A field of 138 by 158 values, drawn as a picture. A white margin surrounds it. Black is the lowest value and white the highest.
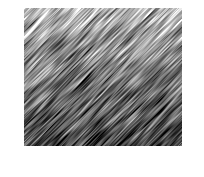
Grain: diagonal, up to the right. Odd rows or columns: none. Slope: up to the top.
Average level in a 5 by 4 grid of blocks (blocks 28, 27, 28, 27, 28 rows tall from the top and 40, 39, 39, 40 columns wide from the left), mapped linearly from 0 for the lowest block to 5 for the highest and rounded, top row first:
5 5 4 5 / 3 3 4 4 / 3 2 2 2 / 1 1 1 1 / 0 0 0 0
